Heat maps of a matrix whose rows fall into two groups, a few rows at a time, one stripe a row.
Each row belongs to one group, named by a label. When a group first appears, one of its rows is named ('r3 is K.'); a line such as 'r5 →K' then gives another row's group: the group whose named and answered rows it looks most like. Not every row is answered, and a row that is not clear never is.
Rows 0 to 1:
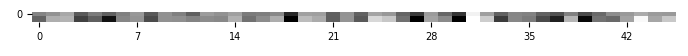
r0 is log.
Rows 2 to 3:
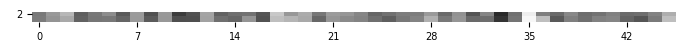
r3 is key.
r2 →key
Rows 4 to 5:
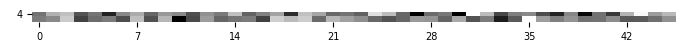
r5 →key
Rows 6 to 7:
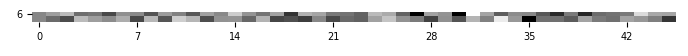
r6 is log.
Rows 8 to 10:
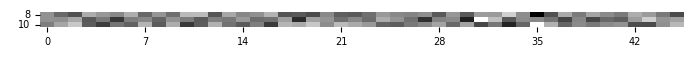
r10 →key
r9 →log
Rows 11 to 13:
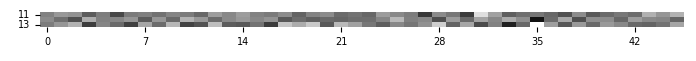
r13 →key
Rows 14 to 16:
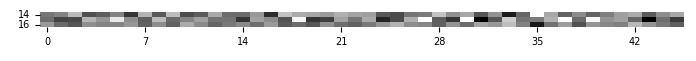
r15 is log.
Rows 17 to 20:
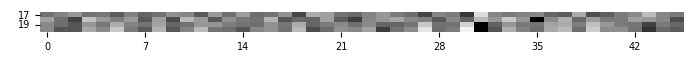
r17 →log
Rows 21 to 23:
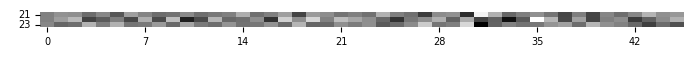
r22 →key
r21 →log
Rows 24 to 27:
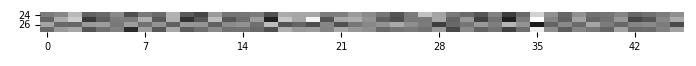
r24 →key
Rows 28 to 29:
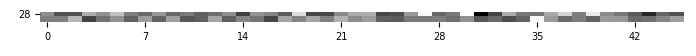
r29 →key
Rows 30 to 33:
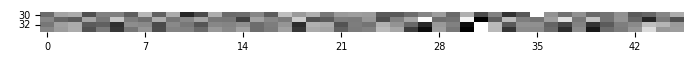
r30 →key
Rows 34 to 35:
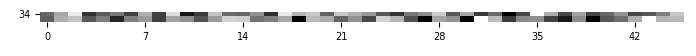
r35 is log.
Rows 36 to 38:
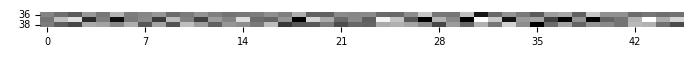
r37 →log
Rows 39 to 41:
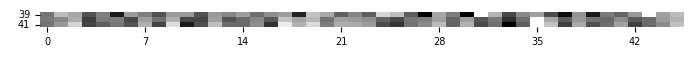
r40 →key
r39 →log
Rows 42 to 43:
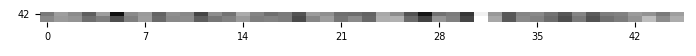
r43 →log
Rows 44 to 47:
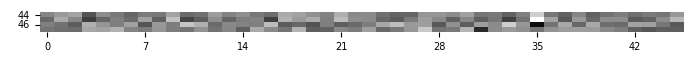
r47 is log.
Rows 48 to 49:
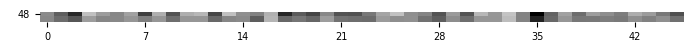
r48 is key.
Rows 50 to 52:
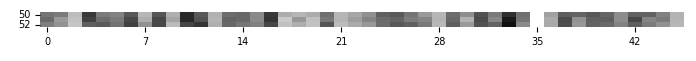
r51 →key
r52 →key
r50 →key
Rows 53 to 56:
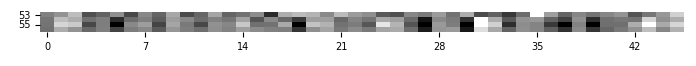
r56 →log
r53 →key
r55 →log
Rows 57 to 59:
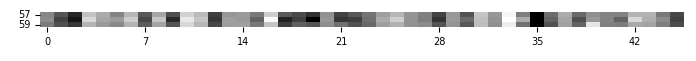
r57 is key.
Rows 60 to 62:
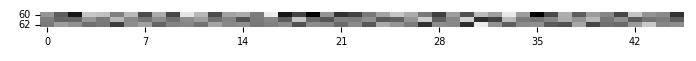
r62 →log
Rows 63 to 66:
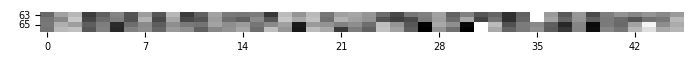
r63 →key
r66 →log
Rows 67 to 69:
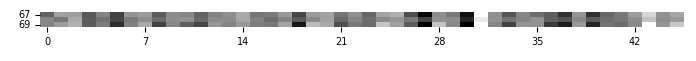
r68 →log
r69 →log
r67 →log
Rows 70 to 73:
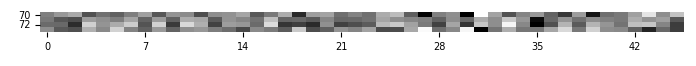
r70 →log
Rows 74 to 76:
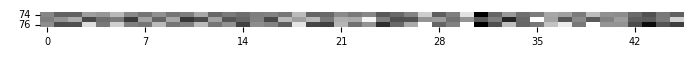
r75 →key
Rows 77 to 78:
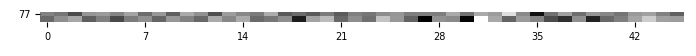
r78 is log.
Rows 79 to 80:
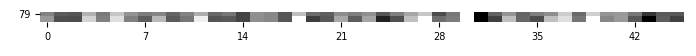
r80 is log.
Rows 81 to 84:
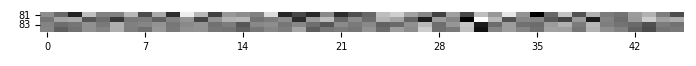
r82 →log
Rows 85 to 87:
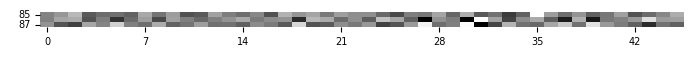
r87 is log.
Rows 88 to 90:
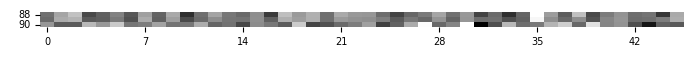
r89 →key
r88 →key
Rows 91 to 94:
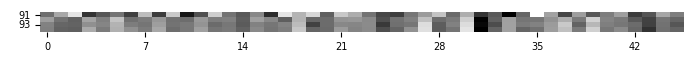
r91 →key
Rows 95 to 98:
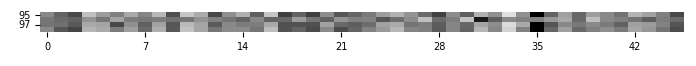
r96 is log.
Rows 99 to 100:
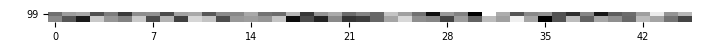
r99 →log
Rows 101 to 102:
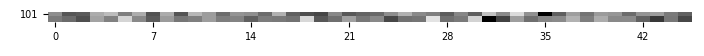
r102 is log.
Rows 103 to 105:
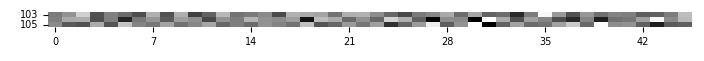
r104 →log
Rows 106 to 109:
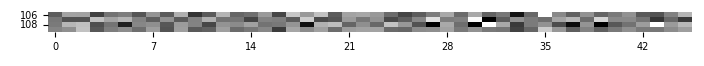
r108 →log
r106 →key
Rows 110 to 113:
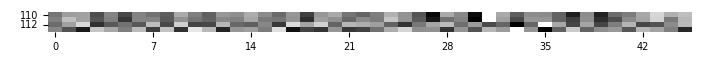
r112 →key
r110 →log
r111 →log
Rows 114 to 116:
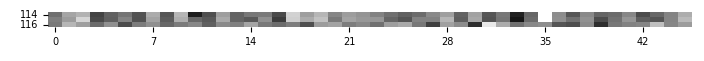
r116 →log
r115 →key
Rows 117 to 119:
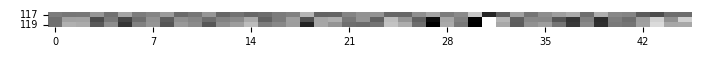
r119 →log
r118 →log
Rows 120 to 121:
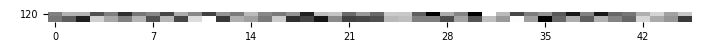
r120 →log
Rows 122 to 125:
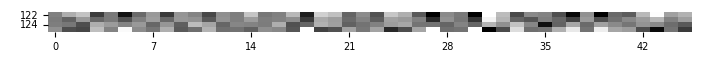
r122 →log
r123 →log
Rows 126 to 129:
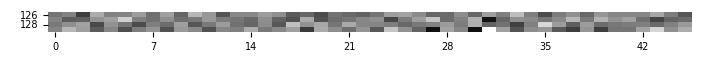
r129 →log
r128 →key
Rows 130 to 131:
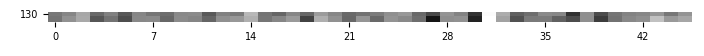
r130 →log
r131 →log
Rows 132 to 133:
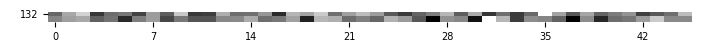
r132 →key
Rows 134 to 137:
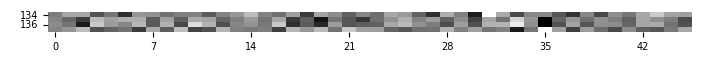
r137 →key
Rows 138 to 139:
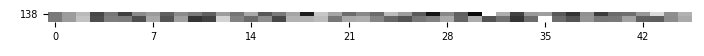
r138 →log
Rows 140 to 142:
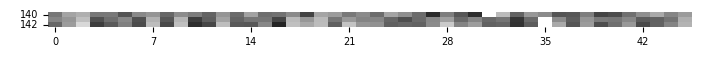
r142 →key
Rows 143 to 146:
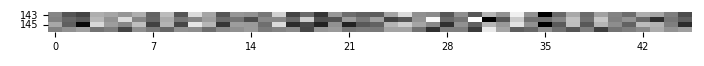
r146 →log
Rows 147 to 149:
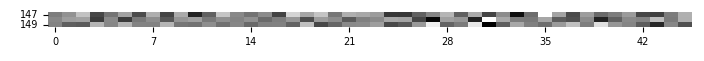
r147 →key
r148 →log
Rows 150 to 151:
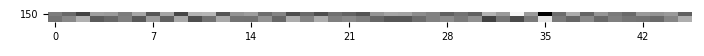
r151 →key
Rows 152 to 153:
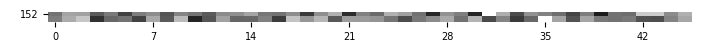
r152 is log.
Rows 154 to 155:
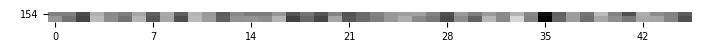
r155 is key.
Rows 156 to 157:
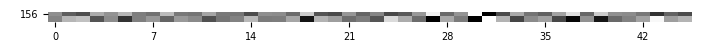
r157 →log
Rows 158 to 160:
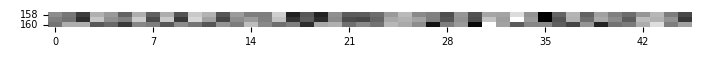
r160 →log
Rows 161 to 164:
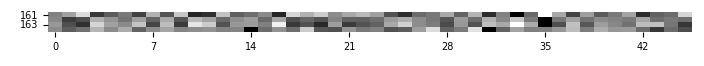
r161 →key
